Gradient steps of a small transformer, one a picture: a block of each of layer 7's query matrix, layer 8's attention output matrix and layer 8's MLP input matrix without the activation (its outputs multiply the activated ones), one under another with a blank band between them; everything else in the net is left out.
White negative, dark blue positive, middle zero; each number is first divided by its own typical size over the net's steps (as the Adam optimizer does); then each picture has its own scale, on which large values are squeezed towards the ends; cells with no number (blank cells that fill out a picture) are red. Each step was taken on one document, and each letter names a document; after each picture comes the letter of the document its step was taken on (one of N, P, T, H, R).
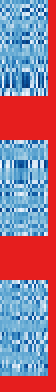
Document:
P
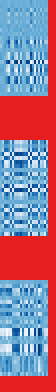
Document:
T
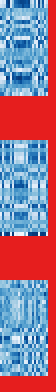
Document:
P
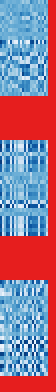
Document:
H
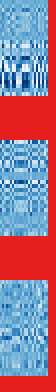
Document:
P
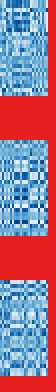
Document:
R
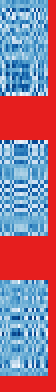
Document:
P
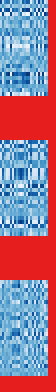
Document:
P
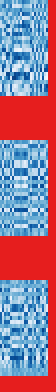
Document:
R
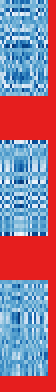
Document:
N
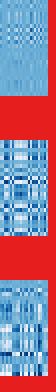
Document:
T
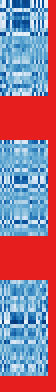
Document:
R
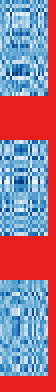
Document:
N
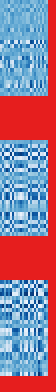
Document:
H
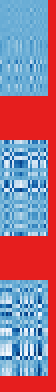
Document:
T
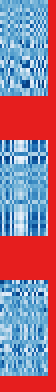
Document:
H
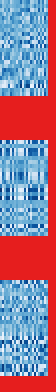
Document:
H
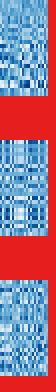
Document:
H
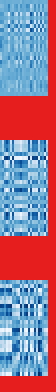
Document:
T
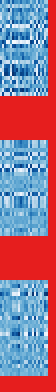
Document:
P
